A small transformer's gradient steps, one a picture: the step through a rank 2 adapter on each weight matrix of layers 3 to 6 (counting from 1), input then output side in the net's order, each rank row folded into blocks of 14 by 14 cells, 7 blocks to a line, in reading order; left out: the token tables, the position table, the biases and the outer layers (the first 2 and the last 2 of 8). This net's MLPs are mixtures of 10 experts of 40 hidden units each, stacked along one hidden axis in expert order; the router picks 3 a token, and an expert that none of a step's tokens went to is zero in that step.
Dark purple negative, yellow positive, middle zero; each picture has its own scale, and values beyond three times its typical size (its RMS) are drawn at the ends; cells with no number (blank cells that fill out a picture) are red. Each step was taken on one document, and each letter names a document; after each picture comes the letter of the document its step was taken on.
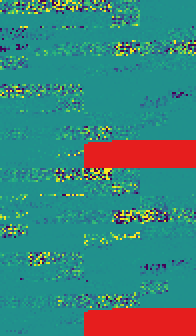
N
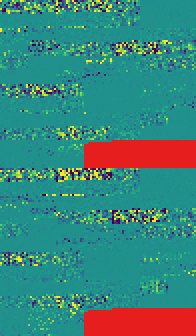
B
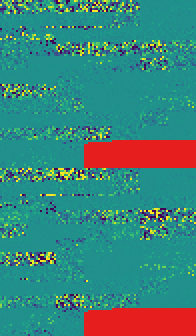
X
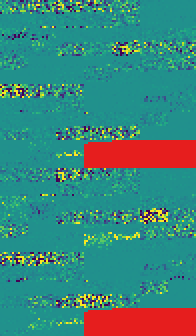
N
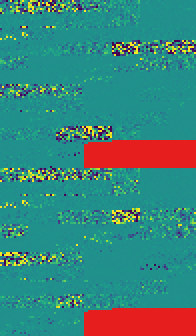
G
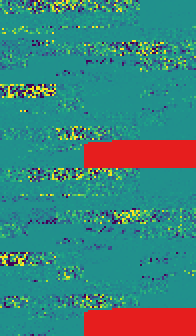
B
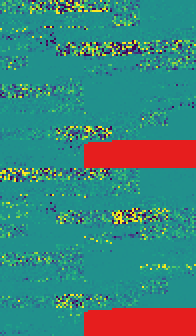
X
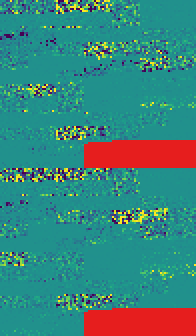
X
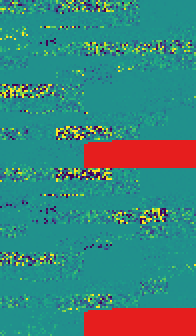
X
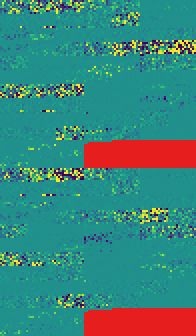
G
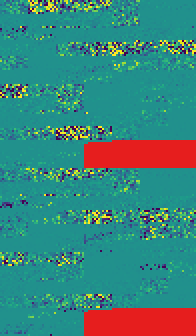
G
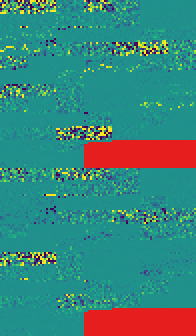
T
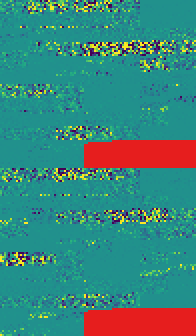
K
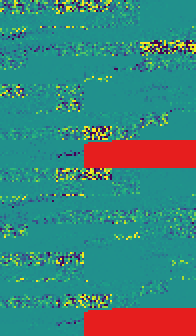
N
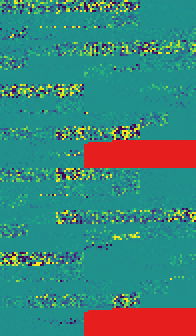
N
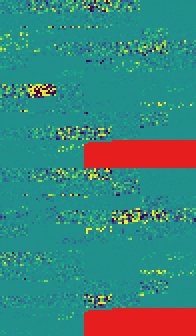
T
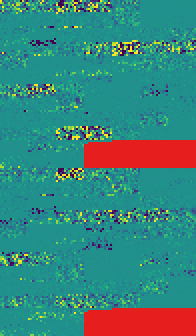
K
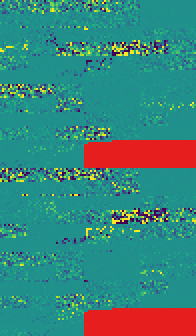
T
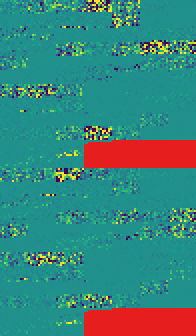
N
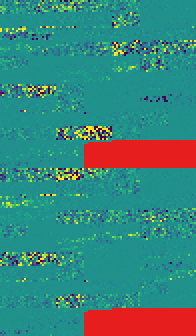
G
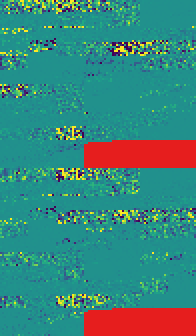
B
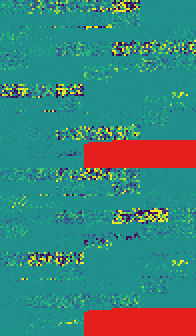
N
